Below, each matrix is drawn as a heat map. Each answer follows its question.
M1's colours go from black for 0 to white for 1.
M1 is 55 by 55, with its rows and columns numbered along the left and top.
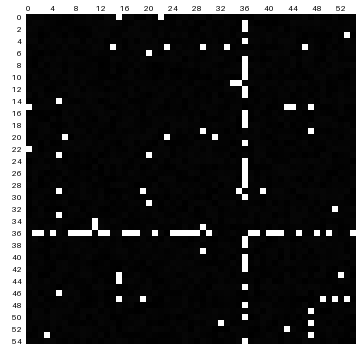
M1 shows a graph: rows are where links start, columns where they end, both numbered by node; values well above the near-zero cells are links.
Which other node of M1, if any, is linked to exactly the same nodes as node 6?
node 31
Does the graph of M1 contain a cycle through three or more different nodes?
no
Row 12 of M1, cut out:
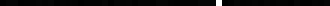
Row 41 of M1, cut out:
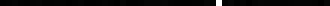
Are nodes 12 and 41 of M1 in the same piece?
yes
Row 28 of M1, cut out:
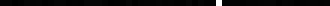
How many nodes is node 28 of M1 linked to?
1
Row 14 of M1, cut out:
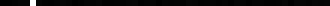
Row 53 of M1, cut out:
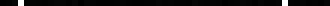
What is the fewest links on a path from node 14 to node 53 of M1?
5
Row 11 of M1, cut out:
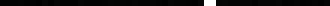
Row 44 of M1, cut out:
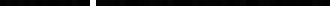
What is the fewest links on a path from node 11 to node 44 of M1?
6
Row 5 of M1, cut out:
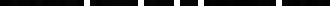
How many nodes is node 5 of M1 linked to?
5
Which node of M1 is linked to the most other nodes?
node 36
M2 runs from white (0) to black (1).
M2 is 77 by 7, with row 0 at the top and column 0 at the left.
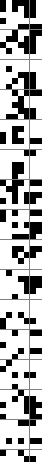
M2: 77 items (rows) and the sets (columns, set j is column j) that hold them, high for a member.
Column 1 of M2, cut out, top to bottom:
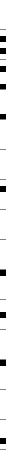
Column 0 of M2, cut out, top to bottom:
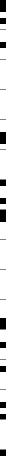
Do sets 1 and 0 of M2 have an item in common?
no
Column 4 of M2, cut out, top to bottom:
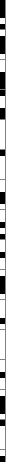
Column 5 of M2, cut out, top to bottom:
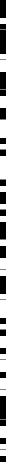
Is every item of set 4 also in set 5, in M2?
yes
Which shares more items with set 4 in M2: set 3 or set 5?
set 5
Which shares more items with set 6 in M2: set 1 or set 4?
set 4
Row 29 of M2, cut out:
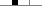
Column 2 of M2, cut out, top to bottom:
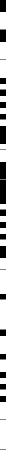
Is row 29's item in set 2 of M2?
yes
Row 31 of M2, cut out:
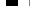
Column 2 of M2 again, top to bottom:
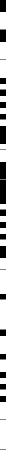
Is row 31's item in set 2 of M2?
yes
